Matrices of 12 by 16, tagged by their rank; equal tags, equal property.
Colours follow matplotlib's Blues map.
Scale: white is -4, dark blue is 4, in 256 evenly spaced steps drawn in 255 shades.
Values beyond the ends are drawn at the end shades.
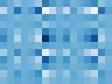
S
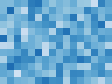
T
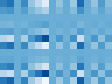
S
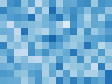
T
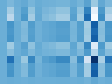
S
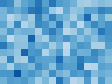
T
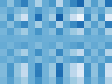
S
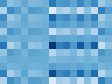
S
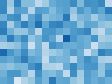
T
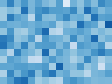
T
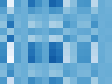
S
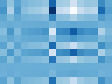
S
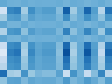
S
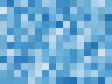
T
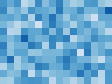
T
